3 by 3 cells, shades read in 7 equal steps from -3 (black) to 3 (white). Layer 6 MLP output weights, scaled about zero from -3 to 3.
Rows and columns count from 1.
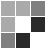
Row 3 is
0 -2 3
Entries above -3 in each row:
3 3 3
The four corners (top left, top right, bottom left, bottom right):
1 0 0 3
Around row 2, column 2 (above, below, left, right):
1 -2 1 -2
